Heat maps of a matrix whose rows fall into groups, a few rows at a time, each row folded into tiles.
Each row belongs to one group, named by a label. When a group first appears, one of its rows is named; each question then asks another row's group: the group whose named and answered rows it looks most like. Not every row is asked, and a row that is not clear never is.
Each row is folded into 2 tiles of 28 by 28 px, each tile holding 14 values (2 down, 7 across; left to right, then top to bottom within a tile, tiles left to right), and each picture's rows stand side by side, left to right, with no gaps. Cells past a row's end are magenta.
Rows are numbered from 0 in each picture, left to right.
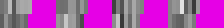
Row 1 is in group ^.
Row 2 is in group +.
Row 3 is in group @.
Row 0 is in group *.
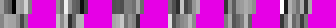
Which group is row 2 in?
^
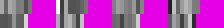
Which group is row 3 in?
+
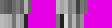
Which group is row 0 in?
^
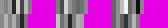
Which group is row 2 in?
@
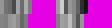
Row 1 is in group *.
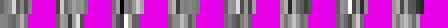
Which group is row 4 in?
@
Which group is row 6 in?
@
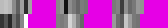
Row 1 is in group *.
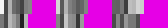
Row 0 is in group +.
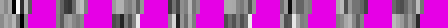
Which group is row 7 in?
^
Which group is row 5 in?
*
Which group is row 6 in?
*
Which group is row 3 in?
+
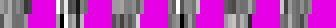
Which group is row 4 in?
^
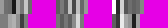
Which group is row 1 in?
@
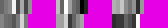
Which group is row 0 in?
@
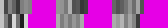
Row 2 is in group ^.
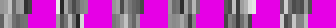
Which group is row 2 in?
*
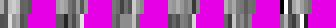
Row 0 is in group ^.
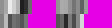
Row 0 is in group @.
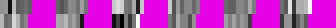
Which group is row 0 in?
*
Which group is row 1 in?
^
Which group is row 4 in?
^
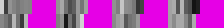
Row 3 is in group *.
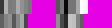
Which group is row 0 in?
+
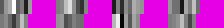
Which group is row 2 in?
+
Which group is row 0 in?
@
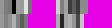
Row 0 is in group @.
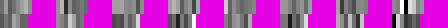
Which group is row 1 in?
*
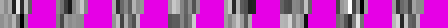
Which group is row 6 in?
@
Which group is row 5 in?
^
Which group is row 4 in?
*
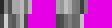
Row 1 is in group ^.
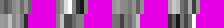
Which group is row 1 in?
@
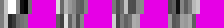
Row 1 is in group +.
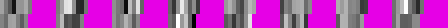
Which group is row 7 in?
@
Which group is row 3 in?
^
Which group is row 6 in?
*
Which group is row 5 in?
+
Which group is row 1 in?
@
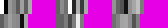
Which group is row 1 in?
@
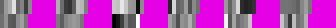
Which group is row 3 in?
+
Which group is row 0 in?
@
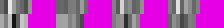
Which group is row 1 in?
^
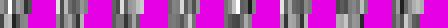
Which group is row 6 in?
^
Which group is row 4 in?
@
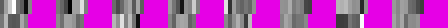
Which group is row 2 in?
^
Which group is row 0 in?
@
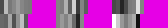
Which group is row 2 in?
^
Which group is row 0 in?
+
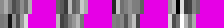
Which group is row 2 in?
+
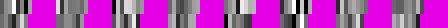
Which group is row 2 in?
+
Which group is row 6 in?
+
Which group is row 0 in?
@
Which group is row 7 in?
^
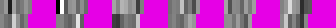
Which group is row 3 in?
@
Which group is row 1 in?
+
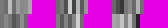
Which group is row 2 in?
^
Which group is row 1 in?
@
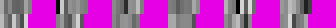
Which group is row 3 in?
^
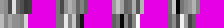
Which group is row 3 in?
*
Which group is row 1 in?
^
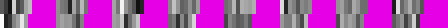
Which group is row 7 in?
+
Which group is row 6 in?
*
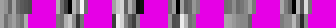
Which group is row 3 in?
*
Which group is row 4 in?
^
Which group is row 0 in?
*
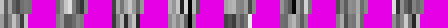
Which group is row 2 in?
+
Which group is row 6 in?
+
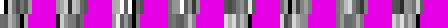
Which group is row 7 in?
^
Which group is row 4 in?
^
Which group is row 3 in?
@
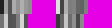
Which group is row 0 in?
+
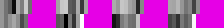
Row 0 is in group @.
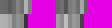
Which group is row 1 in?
^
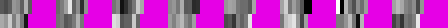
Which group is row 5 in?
*
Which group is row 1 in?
@
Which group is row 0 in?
^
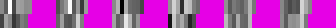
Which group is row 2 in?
*
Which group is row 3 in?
*
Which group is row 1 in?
@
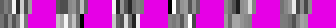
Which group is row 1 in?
^
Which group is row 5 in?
@
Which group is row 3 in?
+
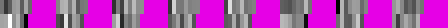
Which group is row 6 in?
+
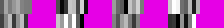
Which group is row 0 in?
+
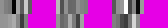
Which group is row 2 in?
@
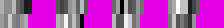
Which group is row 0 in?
*
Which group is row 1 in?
^
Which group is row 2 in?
*
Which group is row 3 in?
@
